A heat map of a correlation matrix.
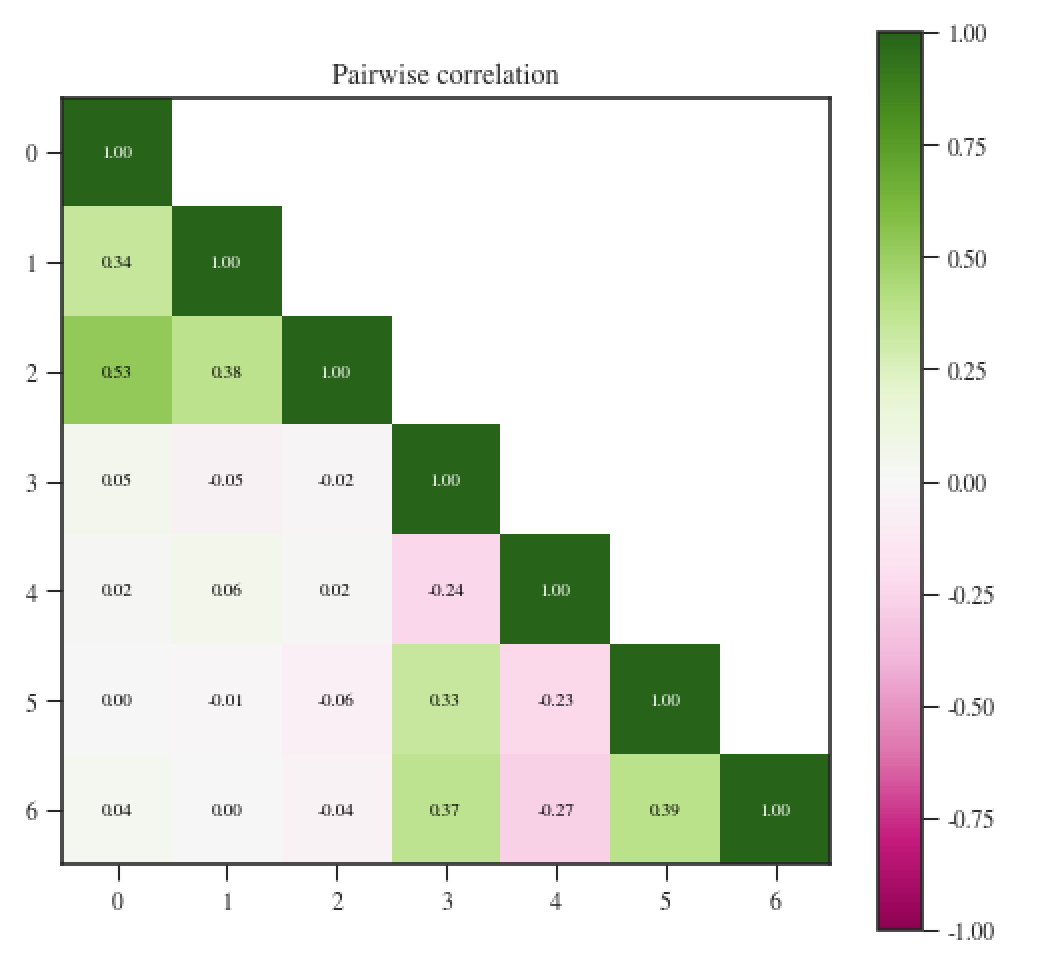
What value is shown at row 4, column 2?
0.02
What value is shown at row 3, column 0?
0.05
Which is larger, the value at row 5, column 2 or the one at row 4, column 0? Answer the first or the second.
the second
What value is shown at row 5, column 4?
-0.23
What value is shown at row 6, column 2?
-0.04
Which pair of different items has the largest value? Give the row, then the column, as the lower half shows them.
2, 0
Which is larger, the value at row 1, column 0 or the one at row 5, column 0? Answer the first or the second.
the first
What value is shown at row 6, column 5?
0.39
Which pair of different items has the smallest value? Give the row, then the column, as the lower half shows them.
6, 4
